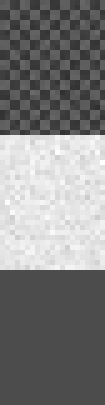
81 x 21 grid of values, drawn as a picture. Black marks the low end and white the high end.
The table splits into 3 rows of 1 panel. Panel 1,1: low, checkered. Panel 2,1: very high, fine-grained, faint in contrast. Panel 3,1: low, flat.
